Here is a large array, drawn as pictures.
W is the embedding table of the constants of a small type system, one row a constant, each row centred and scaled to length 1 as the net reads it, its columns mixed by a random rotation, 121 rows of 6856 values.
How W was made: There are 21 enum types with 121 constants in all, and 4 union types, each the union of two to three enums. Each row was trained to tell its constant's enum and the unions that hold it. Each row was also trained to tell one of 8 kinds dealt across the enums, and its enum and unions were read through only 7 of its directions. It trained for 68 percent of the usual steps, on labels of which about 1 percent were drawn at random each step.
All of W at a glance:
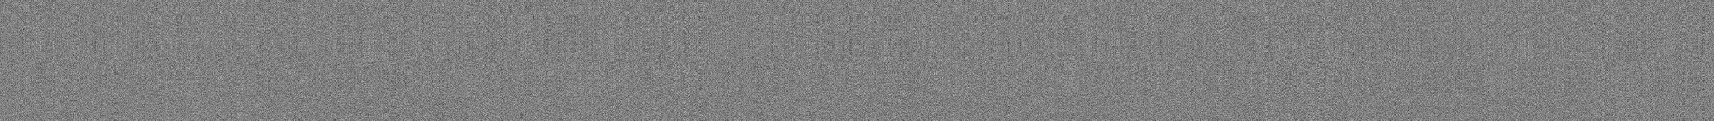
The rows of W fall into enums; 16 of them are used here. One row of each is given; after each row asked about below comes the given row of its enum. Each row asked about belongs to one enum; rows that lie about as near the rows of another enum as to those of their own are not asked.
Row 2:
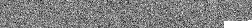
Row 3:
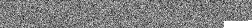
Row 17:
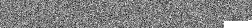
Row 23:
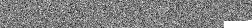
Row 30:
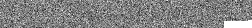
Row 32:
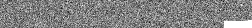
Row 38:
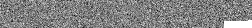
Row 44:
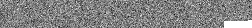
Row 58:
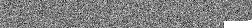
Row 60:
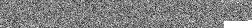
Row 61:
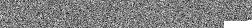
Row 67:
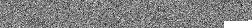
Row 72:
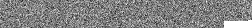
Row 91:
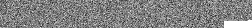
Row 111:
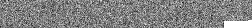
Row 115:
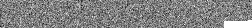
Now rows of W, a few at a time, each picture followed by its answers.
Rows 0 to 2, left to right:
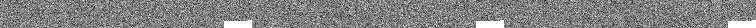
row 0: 23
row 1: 30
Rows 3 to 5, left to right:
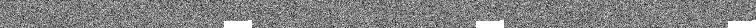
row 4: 2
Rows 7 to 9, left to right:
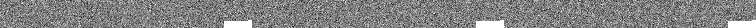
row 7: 38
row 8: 61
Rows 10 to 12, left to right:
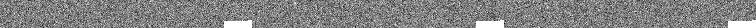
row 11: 38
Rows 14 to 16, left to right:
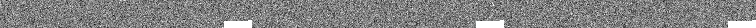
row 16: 44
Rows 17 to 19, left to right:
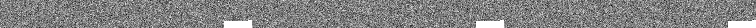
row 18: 17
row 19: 44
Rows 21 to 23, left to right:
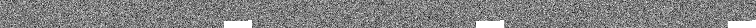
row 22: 58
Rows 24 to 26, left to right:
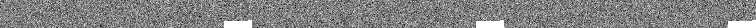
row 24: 91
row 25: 44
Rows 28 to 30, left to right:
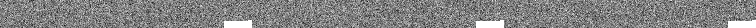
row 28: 111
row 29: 44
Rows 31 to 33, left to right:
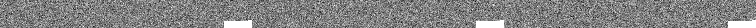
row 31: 58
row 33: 17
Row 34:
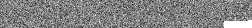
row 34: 60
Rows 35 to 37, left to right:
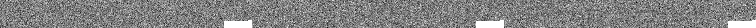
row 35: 91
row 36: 17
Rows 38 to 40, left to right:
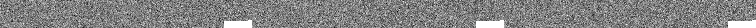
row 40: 44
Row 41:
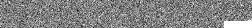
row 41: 32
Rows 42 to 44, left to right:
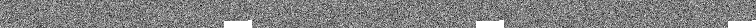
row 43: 23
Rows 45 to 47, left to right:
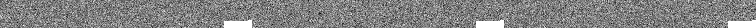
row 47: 2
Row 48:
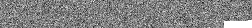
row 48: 58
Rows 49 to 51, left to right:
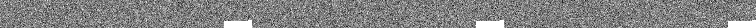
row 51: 30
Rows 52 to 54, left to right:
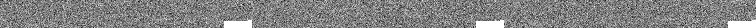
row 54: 60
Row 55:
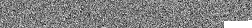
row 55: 115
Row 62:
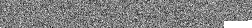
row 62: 115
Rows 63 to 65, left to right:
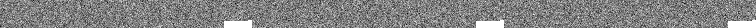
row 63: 111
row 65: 72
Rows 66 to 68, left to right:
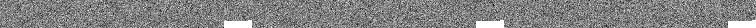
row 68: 91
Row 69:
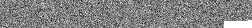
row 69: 38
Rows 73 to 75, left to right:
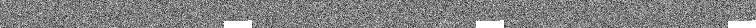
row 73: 17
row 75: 91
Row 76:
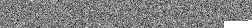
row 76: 17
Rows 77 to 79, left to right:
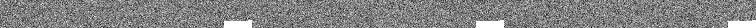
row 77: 61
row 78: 38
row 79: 58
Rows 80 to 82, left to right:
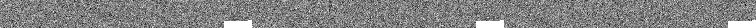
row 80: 17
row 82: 67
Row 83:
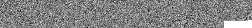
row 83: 61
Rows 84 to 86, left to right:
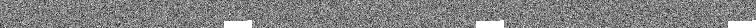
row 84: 23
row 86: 115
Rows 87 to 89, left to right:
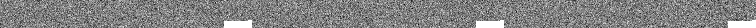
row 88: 38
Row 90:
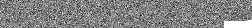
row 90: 32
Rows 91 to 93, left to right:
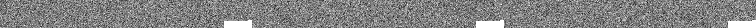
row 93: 58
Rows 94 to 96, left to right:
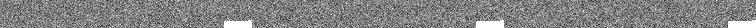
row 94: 91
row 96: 44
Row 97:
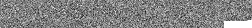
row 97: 23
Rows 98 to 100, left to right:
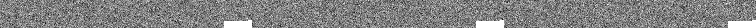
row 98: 72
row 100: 111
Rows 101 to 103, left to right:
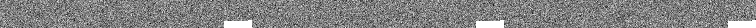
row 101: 91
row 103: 72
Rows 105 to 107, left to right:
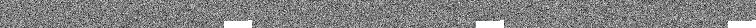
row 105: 115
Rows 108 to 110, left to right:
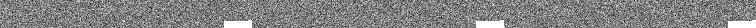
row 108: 72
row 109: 23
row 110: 30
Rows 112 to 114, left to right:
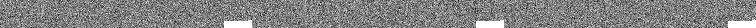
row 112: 72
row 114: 115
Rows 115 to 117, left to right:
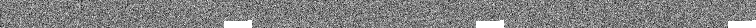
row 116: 32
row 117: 115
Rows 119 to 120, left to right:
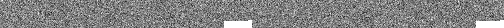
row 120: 72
